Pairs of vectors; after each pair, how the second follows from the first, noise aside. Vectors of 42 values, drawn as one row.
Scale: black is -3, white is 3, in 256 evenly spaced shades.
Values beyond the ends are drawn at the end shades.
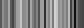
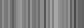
shrunk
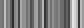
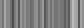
shrunk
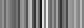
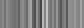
shrunk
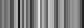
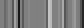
partly zeroed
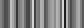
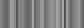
shrunk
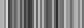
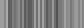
shrunk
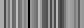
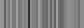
shrunk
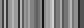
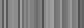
shrunk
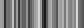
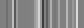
partly zeroed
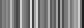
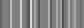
partly zeroed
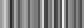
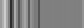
partly zeroed
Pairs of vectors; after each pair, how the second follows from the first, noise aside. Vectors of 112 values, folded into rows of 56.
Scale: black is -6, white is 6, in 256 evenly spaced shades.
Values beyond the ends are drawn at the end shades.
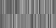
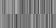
negated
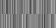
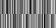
scaled up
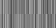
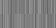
shrunk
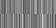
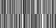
scaled up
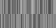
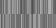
negated
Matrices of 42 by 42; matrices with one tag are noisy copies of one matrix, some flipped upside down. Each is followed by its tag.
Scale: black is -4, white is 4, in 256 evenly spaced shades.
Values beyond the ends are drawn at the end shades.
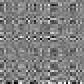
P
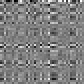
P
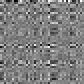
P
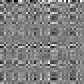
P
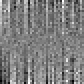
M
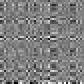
P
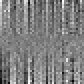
M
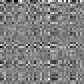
P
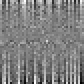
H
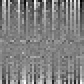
H
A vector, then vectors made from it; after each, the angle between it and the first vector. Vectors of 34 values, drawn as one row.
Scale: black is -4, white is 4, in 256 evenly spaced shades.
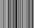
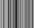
nearly parallel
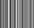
partly opposed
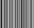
partly opposed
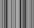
partly opposed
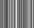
nearly opposite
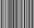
partly aligned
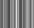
partly opposed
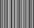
partly opposed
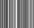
nearly opposite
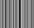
orthogonal
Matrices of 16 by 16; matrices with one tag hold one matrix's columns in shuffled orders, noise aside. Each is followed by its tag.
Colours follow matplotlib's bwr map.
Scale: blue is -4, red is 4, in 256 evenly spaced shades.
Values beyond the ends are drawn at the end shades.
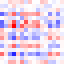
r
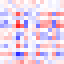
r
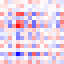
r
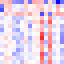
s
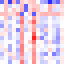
s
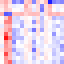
s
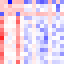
s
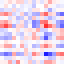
r
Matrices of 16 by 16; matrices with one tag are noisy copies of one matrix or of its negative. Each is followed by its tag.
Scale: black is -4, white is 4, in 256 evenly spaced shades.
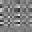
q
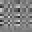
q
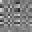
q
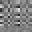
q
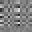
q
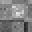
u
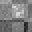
u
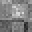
u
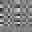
q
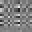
q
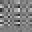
q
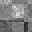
u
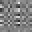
q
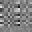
q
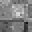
u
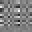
q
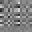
q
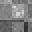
u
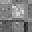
u
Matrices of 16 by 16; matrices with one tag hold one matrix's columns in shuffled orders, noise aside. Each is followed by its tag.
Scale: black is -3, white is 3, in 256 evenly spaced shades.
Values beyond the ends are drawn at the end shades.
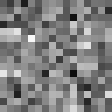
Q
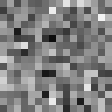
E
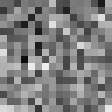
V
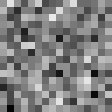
E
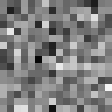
V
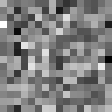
V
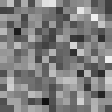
E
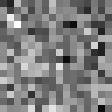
V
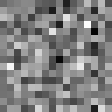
V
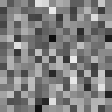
E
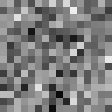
E
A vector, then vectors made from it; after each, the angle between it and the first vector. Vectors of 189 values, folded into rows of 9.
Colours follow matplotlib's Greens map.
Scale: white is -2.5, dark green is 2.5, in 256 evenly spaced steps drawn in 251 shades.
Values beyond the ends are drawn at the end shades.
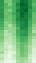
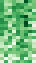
partly aligned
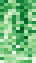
partly aligned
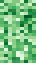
orthogonal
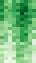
nearly parallel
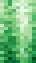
nearly opposite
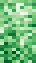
partly opposed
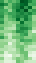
nearly parallel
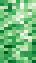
partly opposed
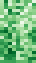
partly opposed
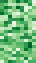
orthogonal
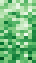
partly opposed
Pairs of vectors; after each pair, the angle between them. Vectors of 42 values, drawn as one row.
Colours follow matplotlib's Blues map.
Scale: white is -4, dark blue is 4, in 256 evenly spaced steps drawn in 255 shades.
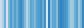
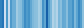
partly opposed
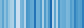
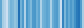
orthogonal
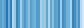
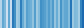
nearly opposite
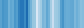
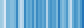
partly opposed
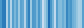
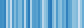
nearly parallel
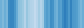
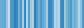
orthogonal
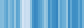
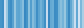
orthogonal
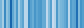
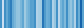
partly aligned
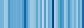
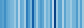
partly opposed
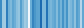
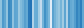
partly opposed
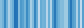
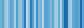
partly opposed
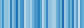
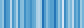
nearly opposite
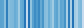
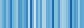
partly opposed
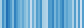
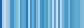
partly opposed
